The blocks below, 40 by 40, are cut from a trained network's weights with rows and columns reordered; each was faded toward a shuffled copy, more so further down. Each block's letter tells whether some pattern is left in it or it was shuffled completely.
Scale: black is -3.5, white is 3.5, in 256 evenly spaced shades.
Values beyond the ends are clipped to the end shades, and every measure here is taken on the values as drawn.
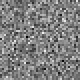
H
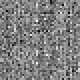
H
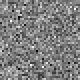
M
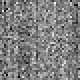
H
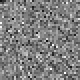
M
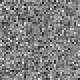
H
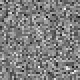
H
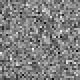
M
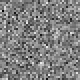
M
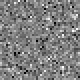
M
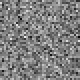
H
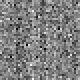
H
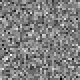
M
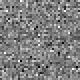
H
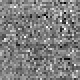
H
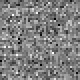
H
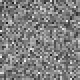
M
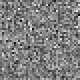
M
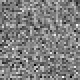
H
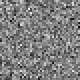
M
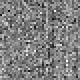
H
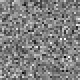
H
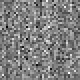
H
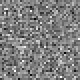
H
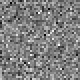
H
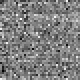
H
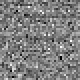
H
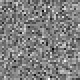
M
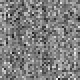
H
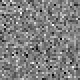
M
